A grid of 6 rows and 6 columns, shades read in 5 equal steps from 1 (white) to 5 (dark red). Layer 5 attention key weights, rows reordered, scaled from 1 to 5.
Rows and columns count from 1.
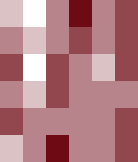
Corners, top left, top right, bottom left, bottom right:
2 4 2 4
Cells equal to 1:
2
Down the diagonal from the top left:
2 2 4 3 3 4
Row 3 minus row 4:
1 -1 0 0 -1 1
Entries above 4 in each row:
1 0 0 0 0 1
